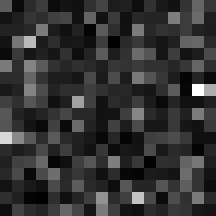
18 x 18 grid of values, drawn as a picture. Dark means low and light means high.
Seam: none. Mirror symmetry: none. Grain: fine. Histogram: skewed, a long tail of high values. Slope: none. Average level on the scale: 20%.
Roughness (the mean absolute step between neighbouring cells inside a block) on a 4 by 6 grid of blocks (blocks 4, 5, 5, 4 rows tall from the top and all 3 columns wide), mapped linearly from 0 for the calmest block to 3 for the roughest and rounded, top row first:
1 1 1 1 0 1 | 1 0 1 0 0 3 | 1 1 0 1 0 1 | 0 1 1 2 1 1
